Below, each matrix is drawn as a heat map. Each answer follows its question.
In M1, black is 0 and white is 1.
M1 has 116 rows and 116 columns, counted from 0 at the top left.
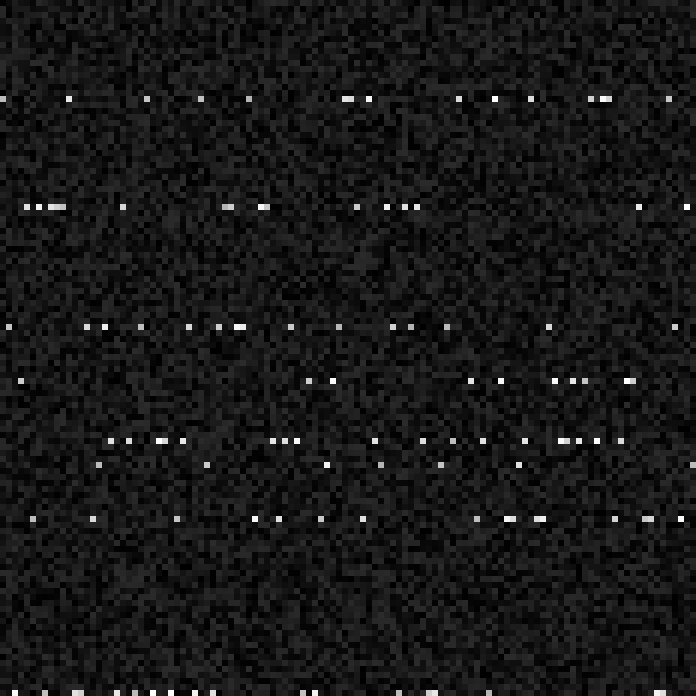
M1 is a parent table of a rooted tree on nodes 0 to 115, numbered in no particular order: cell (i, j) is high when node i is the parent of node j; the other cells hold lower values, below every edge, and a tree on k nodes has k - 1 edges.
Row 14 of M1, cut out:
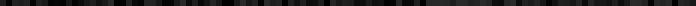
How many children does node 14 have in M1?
0
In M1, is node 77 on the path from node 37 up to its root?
yes
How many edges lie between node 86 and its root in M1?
1
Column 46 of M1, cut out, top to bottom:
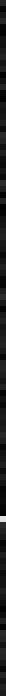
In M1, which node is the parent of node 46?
86
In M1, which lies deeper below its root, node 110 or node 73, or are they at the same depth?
node 110
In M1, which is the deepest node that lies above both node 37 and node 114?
34
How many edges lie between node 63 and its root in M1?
1
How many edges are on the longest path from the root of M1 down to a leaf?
2
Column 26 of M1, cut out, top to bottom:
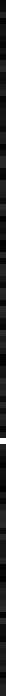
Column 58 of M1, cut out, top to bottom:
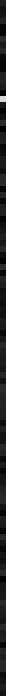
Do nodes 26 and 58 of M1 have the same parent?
no
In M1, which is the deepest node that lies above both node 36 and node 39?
54
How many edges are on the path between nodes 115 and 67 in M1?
3
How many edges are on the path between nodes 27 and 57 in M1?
4
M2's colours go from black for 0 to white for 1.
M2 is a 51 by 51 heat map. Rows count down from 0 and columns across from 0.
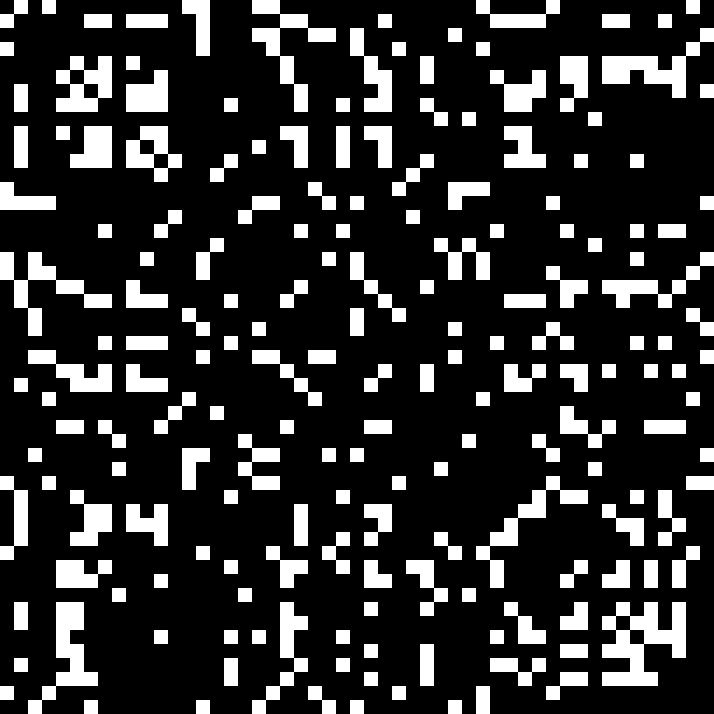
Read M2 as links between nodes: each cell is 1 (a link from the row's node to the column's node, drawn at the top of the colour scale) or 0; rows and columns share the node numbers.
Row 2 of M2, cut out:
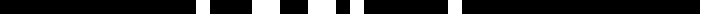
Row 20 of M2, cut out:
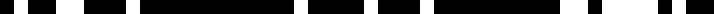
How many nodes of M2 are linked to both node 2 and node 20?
0
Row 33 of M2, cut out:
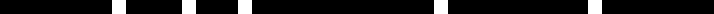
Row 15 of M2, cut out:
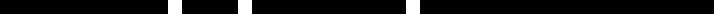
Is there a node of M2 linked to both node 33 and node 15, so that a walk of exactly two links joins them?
yes
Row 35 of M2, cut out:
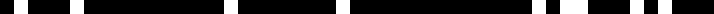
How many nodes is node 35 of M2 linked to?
9
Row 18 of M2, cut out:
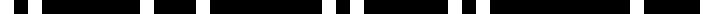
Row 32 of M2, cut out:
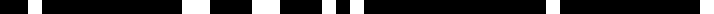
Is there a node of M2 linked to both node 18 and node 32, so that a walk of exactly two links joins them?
yes
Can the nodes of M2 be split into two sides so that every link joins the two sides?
no
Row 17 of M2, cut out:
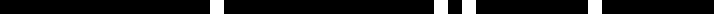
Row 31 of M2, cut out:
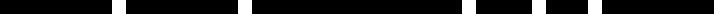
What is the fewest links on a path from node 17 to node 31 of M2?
1
